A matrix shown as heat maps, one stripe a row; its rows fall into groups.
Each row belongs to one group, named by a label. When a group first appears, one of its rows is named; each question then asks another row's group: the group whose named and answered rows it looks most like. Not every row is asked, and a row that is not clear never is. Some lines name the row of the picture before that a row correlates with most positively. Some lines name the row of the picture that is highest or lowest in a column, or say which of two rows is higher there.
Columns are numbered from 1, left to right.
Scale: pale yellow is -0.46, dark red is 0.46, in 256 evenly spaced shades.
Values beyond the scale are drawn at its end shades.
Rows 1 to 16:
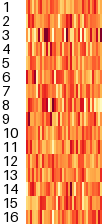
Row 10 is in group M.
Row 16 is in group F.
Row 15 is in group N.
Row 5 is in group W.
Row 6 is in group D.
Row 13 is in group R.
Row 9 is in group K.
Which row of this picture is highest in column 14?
8
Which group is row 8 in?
R
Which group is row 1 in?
K
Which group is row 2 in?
W
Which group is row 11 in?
F
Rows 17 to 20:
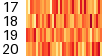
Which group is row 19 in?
D
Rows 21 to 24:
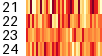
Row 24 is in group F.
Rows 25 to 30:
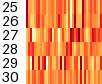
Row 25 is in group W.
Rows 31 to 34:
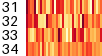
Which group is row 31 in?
D
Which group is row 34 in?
M
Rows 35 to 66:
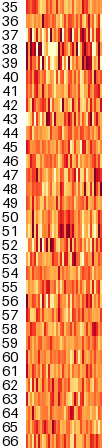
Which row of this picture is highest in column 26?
38
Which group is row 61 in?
M
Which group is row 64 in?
D
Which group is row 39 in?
M
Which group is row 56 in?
M
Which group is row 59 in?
K
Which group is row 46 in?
W
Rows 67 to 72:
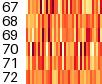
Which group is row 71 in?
N
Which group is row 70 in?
N
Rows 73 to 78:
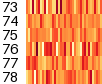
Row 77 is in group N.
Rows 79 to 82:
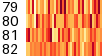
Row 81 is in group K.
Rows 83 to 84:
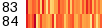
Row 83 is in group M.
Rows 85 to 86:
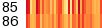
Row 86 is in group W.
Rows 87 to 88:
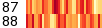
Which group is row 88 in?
F
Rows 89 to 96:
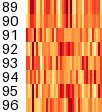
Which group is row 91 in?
D
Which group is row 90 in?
W
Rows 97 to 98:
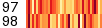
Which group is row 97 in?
K
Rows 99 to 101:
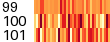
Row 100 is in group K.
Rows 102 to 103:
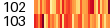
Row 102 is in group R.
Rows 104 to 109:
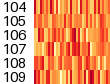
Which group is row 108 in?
D
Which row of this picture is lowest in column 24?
106
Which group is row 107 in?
N
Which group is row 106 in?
W
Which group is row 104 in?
M
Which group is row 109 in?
F
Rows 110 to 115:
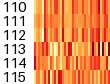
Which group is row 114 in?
M
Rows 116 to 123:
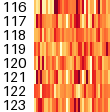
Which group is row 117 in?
W
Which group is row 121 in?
W
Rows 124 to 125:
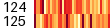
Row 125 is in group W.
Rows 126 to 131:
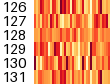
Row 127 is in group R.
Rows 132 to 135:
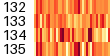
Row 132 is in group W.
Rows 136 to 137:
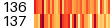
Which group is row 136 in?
D
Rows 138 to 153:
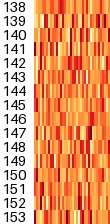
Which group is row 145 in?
K
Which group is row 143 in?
W
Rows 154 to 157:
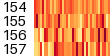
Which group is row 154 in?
D
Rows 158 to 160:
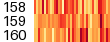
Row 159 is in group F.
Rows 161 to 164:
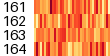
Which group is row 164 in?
K
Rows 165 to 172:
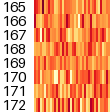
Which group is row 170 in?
M
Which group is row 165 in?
D
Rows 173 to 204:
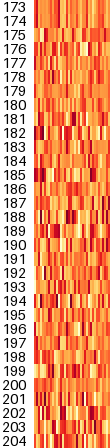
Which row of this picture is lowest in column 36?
182
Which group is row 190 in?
F
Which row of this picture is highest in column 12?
194
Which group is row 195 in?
N
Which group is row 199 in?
N
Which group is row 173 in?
K
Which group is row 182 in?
D
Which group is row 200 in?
R
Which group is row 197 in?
K
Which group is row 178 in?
F
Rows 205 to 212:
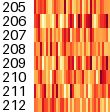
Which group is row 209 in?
F
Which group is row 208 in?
M
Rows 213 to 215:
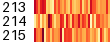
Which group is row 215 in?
D
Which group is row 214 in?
N
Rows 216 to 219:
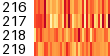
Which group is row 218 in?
W
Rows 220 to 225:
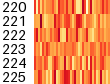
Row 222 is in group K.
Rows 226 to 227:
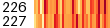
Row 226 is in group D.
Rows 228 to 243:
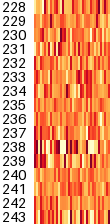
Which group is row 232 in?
M
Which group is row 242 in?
M
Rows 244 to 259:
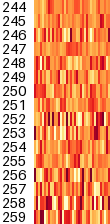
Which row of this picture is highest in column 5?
259
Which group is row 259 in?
D
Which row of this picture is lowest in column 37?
248
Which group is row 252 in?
F
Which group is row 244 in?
N
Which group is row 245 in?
F
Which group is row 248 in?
K
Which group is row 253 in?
M
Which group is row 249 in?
K
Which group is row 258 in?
R
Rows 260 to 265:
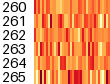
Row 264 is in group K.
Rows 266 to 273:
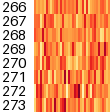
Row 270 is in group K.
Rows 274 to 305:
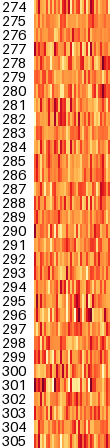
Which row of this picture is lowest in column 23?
301
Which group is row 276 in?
N
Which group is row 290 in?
M
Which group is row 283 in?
W
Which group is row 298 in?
K
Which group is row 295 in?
W
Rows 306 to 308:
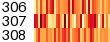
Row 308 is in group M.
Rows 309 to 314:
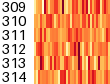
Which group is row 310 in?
N
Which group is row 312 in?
W
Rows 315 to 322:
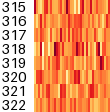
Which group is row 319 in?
F
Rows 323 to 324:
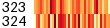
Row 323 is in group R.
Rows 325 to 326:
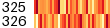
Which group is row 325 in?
K
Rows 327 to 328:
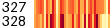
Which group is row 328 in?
R
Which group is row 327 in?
R
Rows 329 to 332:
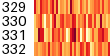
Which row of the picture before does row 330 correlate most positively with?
327
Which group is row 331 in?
W
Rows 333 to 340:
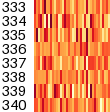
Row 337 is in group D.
